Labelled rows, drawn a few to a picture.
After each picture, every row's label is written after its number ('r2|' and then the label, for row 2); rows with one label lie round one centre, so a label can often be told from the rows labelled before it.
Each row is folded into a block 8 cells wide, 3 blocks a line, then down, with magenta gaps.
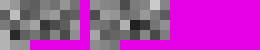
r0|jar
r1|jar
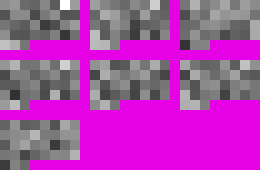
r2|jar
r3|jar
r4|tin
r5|jar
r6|jar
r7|jar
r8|tin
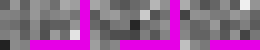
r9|tin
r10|jar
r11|jar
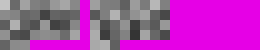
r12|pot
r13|jar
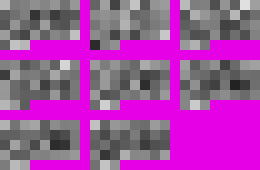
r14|pot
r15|tin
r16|jar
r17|jar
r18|pot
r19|pot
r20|pot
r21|pot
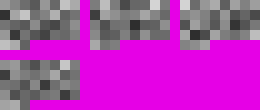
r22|jar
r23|jar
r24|pot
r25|jar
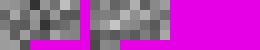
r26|jar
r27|tin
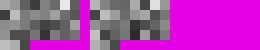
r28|jar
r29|jar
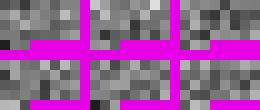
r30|tin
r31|jar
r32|pot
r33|jar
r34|tin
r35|pot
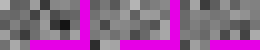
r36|pot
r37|tin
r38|tin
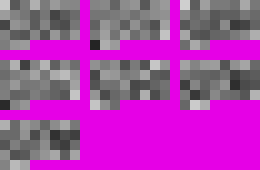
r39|pot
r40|tin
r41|pot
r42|tin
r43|jar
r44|pot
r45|pot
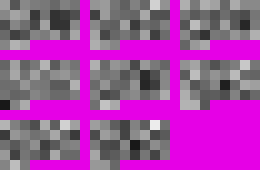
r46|pot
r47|jar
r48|pot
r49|tin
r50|pot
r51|jar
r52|jar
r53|jar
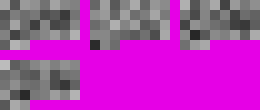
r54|pot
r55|tin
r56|pot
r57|pot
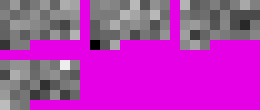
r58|tin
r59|tin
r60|pot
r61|jar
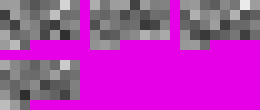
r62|jar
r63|pot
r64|jar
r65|jar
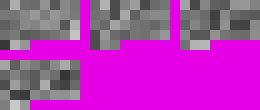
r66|tin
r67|tin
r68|pot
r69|pot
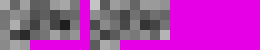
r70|pot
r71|pot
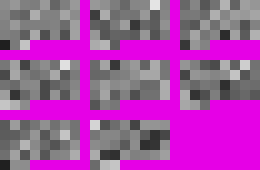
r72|tin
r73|jar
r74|tin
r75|jar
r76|tin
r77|jar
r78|tin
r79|pot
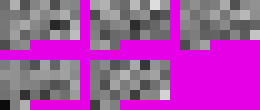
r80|tin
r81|jar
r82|tin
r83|tin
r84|tin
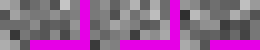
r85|jar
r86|tin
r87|jar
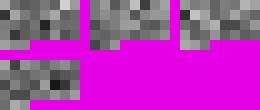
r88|jar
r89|tin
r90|jar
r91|pot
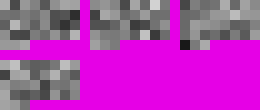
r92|pot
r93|jar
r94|tin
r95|jar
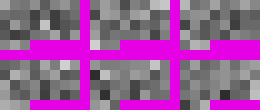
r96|pot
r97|jar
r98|pot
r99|jar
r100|jar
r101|tin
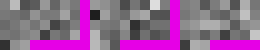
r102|tin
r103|jar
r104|tin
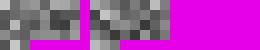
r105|pot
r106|jar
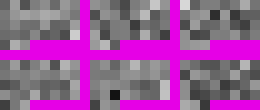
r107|tin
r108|jar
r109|pot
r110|tin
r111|tin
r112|jar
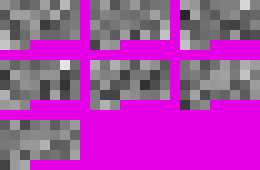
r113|jar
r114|tin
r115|jar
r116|jar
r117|pot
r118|tin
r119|tin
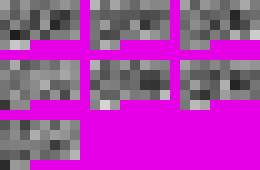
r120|pot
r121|pot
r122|pot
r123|tin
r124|pot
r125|pot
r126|tin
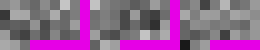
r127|jar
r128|pot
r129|tin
